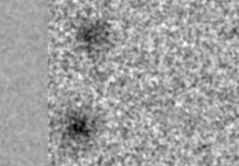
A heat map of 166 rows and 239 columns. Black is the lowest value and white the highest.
Grain: blotchy. Seam: vertical, 20% of the way across, the left part calmer. Slope: none. Mirror symmetry: none. Dips: two. Lone odd cells: none. Odd rows or columns: none.
